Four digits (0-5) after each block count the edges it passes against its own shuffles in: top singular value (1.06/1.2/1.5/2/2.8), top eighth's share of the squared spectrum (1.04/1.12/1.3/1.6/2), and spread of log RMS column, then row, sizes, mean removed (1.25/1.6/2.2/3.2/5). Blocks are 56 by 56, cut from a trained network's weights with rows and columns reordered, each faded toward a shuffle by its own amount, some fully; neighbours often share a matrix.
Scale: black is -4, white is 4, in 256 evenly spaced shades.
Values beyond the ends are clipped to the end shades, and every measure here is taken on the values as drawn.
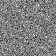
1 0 0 0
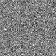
3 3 1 0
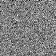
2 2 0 1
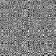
4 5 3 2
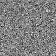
2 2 0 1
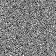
0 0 0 0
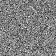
0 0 0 0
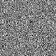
3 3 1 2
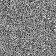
0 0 0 0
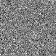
3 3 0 1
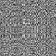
4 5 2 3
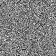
0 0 0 0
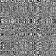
4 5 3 3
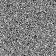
0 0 0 0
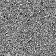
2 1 0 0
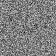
1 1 0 0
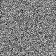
2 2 0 0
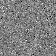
1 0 0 0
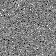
0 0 0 0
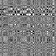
4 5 2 3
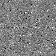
2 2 0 1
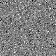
2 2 0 0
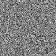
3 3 1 1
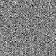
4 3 1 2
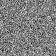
1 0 0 0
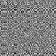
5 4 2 3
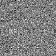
3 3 1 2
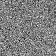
1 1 0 0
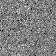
2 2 0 0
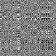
4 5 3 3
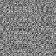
4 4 1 3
